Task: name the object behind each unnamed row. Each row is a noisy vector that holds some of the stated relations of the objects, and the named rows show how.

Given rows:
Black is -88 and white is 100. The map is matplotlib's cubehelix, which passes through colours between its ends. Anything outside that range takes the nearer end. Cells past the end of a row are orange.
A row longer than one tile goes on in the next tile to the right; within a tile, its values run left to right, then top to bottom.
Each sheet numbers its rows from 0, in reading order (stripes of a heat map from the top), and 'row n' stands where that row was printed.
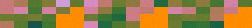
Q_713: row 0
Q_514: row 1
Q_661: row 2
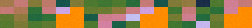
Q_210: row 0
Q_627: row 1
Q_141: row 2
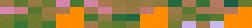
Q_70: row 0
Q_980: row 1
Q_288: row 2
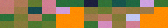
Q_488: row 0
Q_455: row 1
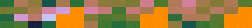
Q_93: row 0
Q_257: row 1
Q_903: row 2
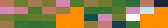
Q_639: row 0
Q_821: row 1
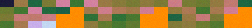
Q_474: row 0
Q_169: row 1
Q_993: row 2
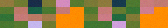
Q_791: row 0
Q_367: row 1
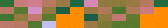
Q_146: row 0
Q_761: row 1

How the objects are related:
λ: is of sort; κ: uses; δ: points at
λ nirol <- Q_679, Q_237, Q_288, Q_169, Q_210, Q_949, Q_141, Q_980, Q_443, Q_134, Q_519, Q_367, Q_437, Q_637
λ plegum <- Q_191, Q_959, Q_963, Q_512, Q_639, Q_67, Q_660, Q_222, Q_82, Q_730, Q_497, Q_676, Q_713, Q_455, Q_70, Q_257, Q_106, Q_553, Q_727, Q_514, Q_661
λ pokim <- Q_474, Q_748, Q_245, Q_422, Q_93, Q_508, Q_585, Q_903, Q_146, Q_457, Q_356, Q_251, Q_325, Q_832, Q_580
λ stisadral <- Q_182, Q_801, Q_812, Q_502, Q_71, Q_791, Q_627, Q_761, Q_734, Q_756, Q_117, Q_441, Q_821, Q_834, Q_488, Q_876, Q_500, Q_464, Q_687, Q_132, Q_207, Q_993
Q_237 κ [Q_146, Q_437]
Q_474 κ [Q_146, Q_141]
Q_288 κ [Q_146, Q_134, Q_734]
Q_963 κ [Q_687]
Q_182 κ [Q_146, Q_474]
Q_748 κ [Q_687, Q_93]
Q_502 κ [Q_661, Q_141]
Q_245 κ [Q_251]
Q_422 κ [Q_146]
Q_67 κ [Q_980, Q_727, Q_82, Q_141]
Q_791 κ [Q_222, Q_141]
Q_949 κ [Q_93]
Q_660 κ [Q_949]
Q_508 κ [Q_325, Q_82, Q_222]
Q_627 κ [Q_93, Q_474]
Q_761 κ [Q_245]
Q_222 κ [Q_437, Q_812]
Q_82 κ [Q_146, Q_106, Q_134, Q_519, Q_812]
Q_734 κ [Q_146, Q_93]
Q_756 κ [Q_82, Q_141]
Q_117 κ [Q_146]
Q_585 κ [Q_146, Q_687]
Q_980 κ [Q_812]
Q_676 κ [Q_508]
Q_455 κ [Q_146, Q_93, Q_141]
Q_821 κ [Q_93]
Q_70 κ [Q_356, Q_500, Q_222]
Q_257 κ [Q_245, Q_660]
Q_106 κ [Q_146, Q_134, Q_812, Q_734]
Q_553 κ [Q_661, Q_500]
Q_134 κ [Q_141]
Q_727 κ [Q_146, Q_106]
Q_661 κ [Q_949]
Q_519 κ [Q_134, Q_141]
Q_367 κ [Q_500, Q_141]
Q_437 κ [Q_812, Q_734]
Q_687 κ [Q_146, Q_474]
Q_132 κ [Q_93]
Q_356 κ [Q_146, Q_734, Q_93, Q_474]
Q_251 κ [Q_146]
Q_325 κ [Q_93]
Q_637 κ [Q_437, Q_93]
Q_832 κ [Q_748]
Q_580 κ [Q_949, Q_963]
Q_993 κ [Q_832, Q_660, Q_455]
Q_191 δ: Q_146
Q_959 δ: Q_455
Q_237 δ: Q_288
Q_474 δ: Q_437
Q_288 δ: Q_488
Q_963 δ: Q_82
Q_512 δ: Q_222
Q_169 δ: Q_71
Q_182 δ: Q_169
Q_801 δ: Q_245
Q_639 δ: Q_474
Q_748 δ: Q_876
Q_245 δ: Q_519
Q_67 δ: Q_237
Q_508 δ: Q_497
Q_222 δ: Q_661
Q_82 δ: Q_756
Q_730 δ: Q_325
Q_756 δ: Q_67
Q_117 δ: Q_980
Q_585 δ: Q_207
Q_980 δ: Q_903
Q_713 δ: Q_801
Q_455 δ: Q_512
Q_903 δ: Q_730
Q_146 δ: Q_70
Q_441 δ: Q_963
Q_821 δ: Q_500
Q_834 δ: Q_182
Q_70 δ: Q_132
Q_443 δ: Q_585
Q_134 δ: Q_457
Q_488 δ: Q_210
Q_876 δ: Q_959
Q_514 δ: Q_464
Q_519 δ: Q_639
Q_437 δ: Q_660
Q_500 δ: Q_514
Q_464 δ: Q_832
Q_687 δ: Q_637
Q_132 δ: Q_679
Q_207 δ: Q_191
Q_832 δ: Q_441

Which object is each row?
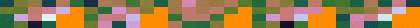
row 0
Q_325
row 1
Q_356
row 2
Q_245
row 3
Q_748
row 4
Q_132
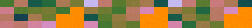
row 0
Q_82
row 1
Q_464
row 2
Q_500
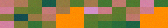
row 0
Q_963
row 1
Q_660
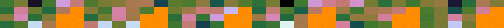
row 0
Q_519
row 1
Q_687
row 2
Q_637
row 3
Q_134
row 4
Q_832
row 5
Q_756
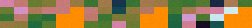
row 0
Q_443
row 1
Q_67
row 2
Q_949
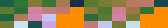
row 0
Q_734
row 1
Q_117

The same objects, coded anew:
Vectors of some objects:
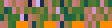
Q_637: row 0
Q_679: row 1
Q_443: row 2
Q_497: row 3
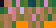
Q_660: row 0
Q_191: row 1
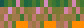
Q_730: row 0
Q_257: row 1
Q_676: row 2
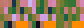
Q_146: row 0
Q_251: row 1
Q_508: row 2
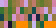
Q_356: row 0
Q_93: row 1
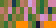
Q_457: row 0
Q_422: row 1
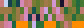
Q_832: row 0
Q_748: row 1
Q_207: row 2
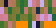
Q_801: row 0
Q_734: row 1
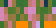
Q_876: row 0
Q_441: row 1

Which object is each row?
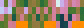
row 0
Q_488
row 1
Q_580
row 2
Q_288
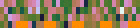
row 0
Q_182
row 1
Q_210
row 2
Q_585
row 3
Q_70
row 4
Q_67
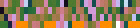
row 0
Q_474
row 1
Q_661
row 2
Q_514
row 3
Q_82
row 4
Q_821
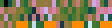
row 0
Q_713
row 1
Q_325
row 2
Q_980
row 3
Q_132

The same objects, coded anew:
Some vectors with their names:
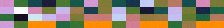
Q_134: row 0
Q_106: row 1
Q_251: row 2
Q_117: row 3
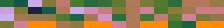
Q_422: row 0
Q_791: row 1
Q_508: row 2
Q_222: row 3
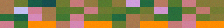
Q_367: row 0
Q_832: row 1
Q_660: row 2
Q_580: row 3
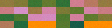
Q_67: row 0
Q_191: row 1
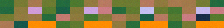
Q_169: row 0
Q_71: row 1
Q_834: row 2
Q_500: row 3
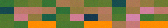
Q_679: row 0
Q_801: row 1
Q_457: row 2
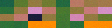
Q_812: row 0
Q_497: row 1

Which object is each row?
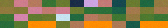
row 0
Q_514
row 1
Q_182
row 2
Q_210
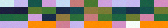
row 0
Q_949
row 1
Q_132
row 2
Q_325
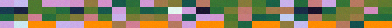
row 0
Q_93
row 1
Q_748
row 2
Q_585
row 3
Q_474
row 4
Q_980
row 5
Q_734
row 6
Q_443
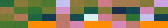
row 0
Q_437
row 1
Q_455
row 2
Q_637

